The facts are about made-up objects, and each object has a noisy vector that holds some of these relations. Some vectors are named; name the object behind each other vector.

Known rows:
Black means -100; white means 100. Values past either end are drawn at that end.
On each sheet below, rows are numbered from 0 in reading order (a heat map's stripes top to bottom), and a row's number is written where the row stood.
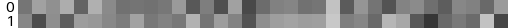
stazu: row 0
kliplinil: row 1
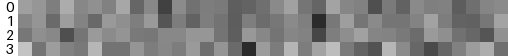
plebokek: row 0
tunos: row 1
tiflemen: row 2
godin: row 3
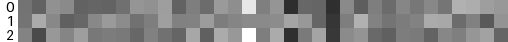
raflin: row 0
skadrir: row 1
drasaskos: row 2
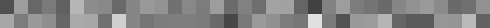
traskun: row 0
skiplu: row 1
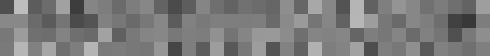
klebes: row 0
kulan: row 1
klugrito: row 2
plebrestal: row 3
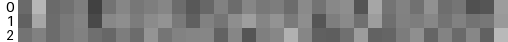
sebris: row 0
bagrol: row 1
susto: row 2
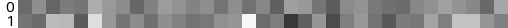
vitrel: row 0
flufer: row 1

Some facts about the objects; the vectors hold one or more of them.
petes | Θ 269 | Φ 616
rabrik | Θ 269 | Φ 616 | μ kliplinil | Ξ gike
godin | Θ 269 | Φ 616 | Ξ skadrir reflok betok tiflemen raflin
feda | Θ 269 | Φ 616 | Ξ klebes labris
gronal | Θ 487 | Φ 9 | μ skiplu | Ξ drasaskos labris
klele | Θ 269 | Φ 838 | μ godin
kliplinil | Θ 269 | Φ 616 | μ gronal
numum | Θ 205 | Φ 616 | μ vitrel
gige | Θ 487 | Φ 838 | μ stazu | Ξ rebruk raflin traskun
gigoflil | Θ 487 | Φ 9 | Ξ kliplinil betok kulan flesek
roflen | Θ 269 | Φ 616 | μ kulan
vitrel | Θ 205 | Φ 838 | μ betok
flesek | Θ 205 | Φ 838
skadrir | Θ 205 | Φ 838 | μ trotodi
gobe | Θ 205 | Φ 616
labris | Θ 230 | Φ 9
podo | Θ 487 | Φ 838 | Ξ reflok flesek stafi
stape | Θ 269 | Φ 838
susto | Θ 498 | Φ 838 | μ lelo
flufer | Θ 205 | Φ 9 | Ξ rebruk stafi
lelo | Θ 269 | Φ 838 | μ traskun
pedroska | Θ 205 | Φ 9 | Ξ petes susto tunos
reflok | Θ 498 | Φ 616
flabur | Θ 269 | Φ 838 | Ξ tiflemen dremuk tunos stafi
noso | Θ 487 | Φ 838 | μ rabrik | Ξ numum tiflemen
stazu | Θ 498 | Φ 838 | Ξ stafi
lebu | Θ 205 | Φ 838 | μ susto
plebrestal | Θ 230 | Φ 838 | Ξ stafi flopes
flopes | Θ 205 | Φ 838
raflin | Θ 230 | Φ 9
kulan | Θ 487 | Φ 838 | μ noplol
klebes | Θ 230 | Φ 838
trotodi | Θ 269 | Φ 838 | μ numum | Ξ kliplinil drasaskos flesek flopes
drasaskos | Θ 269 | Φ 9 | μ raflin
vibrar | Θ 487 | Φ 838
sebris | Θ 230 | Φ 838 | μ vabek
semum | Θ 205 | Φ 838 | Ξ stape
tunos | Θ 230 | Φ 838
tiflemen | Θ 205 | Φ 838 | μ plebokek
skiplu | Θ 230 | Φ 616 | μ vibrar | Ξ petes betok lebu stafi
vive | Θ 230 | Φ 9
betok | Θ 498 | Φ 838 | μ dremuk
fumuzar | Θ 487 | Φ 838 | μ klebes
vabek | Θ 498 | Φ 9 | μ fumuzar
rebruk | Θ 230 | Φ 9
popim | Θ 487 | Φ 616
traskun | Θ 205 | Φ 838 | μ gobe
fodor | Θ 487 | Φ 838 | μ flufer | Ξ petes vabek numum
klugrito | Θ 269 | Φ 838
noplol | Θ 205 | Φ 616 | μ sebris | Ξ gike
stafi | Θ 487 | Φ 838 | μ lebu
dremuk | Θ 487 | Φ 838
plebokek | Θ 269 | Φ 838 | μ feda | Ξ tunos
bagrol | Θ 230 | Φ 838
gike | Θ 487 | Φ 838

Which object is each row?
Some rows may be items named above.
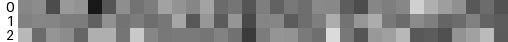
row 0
gike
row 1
podo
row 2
skiplu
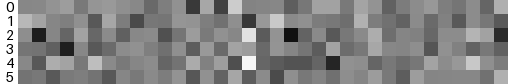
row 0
stafi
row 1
trotodi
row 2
gronal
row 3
vibrar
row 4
pedroska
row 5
dremuk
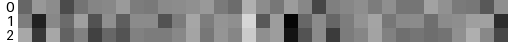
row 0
tiflemen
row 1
gronal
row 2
gigoflil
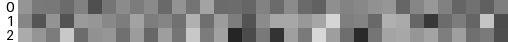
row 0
fodor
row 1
kliplinil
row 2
noplol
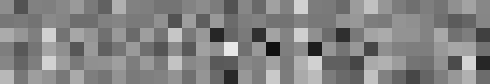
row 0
popim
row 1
gige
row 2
noplol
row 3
labris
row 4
rabrik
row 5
godin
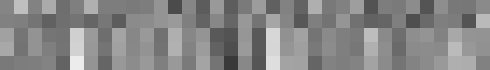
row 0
plebrestal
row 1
betok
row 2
numum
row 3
numum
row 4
gobe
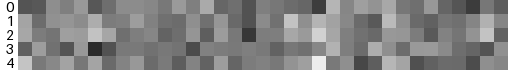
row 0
noso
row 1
petes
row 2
feda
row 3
fumuzar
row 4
roflen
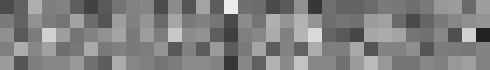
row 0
vabek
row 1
reflok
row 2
rabrik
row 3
plebrestal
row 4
popim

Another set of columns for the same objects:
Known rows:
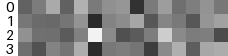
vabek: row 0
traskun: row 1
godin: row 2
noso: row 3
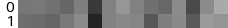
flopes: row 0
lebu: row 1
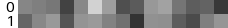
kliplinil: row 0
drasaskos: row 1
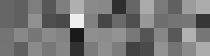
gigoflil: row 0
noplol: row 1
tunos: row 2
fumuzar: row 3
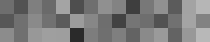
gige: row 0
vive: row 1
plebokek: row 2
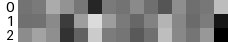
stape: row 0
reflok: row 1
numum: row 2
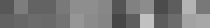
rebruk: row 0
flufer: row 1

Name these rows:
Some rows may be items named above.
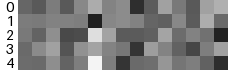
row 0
gigoflil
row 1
tunos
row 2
gobe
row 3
drasaskos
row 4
rabrik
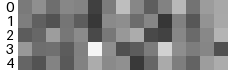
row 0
dremuk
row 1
klebes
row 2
gike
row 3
godin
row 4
gigoflil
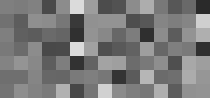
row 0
kliplinil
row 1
vibrar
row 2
klebes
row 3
gobe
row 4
skadrir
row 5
pedroska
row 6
betok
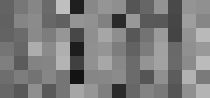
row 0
stafi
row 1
labris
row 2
kulan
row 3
susto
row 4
stazu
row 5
tunos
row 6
gronal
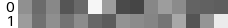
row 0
feda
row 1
trotodi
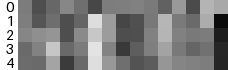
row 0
plebrestal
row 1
skiplu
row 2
petes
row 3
roflen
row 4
popim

